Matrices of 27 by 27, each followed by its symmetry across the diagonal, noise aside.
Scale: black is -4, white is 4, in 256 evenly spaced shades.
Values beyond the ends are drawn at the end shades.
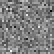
antisymmetric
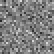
antisymmetric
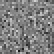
neither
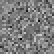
symmetric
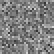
symmetric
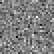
antisymmetric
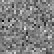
neither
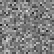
neither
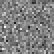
neither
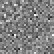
symmetric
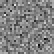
symmetric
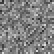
symmetric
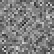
symmetric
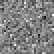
neither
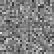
antisymmetric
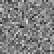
antisymmetric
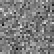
neither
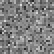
symmetric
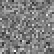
neither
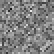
symmetric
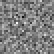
antisymmetric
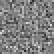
antisymmetric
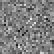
antisymmetric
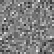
symmetric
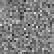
antisymmetric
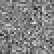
neither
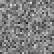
neither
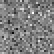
antisymmetric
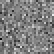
neither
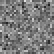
symmetric
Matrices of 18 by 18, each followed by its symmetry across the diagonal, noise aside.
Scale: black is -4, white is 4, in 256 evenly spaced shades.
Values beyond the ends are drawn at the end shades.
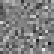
antisymmetric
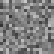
antisymmetric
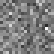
neither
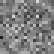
antisymmetric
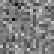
neither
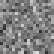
neither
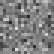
antisymmetric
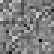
symmetric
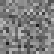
neither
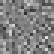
antisymmetric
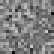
symmetric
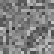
symmetric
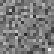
symmetric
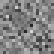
symmetric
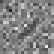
symmetric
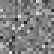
antisymmetric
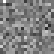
neither
